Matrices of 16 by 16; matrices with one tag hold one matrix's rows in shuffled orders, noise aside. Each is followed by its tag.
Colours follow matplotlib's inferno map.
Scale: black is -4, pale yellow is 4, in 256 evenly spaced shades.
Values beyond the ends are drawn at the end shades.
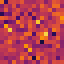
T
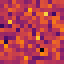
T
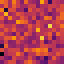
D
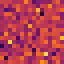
T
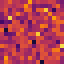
T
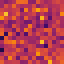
D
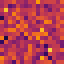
D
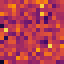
D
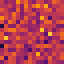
D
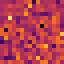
T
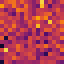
D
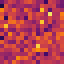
D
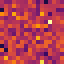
D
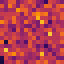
D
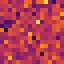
T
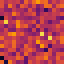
D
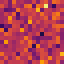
T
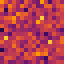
D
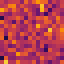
D
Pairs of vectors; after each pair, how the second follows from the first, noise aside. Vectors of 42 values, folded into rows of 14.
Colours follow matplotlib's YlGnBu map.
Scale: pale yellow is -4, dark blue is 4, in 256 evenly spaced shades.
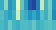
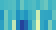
reversed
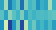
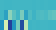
partly zeroed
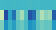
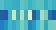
sign-scrambled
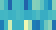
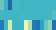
partly zeroed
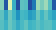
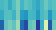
reversed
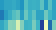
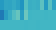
partly zeroed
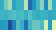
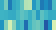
sign-scrambled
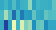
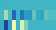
partly zeroed
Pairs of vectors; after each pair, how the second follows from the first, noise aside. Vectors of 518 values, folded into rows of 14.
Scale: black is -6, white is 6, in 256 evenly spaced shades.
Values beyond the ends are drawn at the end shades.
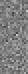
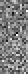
scaled up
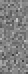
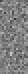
reversed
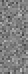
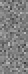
wrapped around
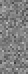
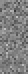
wrapped around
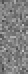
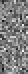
scaled up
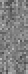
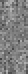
negated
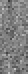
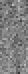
reversed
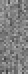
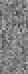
wrapped around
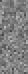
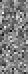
scaled up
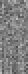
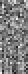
scaled up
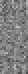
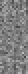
negated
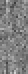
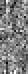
scaled up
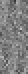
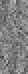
negated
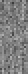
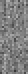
reversed
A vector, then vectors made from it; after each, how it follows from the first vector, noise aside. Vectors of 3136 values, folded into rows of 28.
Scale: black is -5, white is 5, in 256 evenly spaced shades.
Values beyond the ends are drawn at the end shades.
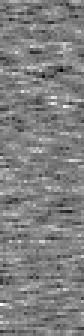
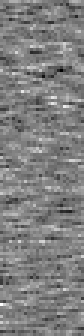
copied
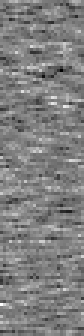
copied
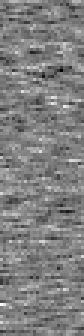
copied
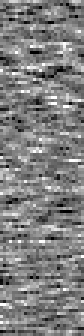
scaled up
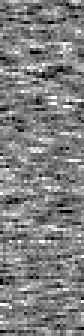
scaled up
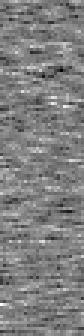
copied
